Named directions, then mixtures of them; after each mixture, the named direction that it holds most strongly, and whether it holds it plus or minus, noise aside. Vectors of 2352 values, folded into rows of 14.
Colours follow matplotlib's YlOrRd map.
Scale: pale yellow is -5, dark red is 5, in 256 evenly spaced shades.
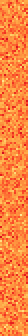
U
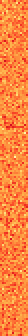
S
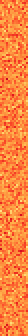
U, minus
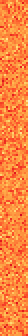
U, minus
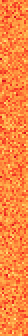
S, minus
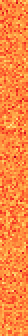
S, minus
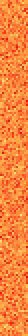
U, plus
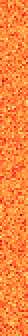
U, minus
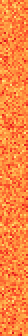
S, plus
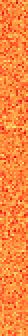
S, minus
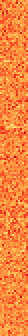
S, minus
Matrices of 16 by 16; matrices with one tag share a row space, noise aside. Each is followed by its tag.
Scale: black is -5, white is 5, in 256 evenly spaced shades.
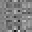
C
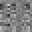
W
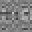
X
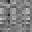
W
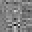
C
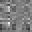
W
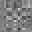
C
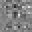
C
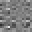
W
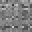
X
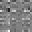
W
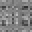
X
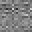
X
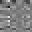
W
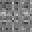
X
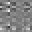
W
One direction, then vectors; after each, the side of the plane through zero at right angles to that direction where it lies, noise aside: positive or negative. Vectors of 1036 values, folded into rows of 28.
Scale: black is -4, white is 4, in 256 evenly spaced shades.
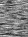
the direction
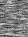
negative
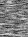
negative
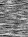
negative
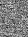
negative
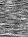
negative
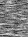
negative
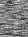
positive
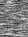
negative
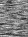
positive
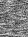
negative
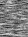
negative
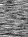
positive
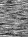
positive
